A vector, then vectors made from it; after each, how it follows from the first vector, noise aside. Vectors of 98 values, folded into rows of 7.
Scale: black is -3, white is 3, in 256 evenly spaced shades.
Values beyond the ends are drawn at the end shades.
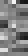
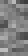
shrunk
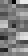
negated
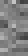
shrunk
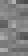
shrunk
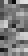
negated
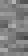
shrunk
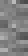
shrunk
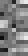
negated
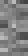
shrunk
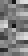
negated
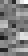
negated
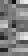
negated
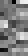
negated
